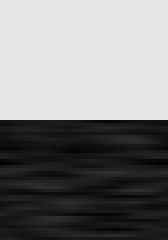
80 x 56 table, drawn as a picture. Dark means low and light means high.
It is made of 2 by 1 panels. Panel 1,1: very high, flat. Panel 2,1: very low, streaked across, faint in contrast.
